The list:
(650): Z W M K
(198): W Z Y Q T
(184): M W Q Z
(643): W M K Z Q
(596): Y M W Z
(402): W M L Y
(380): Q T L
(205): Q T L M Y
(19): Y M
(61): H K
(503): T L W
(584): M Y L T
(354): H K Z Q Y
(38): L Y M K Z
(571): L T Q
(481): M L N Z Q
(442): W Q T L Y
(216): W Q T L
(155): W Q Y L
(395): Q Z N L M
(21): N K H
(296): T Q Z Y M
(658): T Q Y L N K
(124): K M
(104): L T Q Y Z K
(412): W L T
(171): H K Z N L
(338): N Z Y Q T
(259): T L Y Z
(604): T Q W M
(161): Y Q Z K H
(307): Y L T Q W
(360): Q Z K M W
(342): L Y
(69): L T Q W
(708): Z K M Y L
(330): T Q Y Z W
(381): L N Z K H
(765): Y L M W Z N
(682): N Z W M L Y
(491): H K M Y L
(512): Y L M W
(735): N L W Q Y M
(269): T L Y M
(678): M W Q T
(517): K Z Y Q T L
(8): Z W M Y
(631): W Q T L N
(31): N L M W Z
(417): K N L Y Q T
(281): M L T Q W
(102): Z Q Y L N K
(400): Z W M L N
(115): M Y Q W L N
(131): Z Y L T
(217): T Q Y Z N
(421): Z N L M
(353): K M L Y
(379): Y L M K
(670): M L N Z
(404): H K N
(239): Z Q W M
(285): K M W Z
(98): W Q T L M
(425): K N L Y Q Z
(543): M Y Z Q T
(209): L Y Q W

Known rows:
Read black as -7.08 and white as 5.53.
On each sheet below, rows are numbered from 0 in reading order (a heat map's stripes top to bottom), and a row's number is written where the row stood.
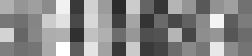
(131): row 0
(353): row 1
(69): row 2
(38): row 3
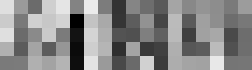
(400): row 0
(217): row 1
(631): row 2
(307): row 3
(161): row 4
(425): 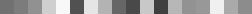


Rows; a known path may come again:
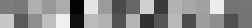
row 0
(161)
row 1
(205)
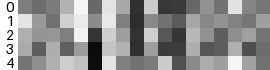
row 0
(38)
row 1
(400)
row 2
(131)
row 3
(307)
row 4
(354)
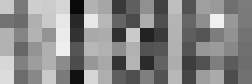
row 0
(217)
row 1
(417)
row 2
(259)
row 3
(571)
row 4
(503)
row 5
(631)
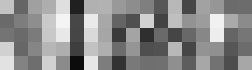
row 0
(380)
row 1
(425)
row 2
(353)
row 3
(69)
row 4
(184)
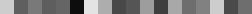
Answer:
(155)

